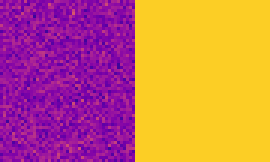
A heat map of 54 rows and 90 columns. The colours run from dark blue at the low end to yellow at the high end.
The table splits into one row of 2 panels. Panel 1,1: low, fine-grained. Panel 1,2: very high, flat.
